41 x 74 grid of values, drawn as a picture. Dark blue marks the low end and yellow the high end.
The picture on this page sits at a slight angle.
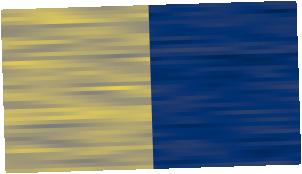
The table splits into one row of 2 panels. Panel 1,1: high, streaked across. Panel 1,2: very low, streaked across, faint in contrast.
